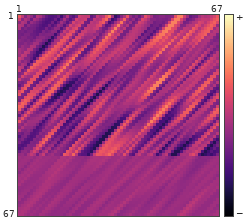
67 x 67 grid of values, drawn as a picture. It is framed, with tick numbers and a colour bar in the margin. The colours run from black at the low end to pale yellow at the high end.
Neither half mirrors the other. The ninth with the highest average is the top right. The bottom part is calmer, past a seam about 70% of the way down. The grain runs diagonally up to the right.
